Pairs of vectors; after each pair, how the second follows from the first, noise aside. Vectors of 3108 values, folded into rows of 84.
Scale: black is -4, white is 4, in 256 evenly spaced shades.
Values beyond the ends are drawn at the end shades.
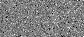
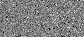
copied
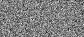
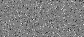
partly zeroed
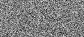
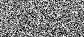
scaled up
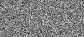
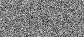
negated
